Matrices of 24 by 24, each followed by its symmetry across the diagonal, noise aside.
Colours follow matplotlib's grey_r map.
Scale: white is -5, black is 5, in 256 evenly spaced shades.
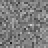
neither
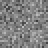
symmetric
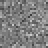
neither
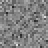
symmetric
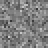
antisymmetric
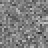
neither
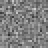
antisymmetric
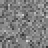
neither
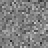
neither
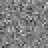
antisymmetric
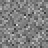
symmetric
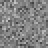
neither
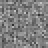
antisymmetric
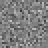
antisymmetric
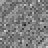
symmetric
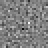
antisymmetric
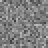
neither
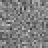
antisymmetric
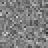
neither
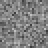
symmetric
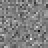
antisymmetric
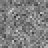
symmetric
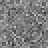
symmetric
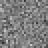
neither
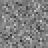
antisymmetric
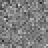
symmetric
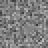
symmetric
